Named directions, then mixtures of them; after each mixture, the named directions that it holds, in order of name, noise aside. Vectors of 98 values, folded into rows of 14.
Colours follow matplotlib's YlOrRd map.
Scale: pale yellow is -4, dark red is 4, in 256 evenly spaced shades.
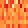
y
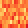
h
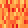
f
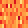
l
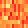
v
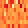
y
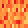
f, v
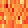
f, l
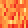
h, v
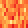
h, v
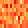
h, l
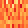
v, y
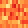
v, y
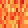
f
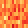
f, v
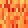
f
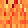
y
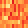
v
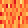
l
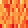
f, h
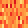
l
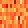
h, l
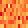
h, l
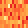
l, v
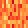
v, y
